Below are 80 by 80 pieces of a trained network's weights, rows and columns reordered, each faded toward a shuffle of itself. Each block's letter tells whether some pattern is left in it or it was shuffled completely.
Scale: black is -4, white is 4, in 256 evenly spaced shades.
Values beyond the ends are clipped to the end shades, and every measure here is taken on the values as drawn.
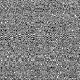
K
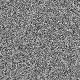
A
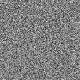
K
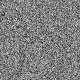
A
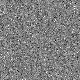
A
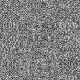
K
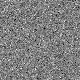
A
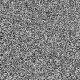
K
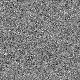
A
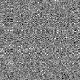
K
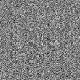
K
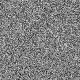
A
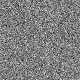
A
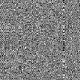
K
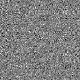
K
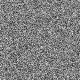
A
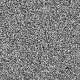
A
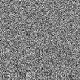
K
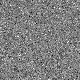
A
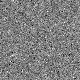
A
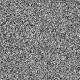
K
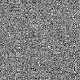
K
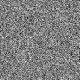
K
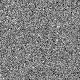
A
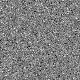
A
